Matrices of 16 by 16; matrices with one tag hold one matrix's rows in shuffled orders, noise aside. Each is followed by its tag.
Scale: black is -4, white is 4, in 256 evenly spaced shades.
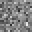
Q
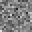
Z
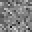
Q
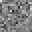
Z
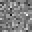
Q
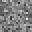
Q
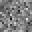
Q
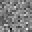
Q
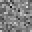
Q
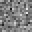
Q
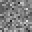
Q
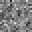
Q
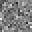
Z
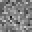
Q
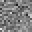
Z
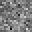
Q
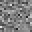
Z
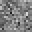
Q
